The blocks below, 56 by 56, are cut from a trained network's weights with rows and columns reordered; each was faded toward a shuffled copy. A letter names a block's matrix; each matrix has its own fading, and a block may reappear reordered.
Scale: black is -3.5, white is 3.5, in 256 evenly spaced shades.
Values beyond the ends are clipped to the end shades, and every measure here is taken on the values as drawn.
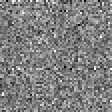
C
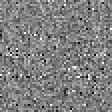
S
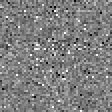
S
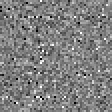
S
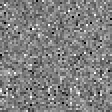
S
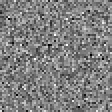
C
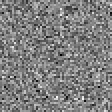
C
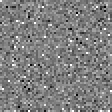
S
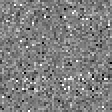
S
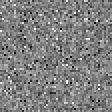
S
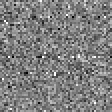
C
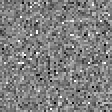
S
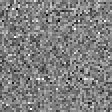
C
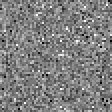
S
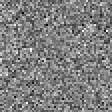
C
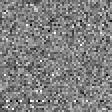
C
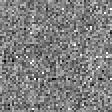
C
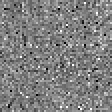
S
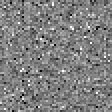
S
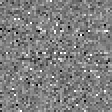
S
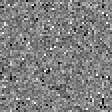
S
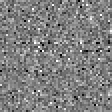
S
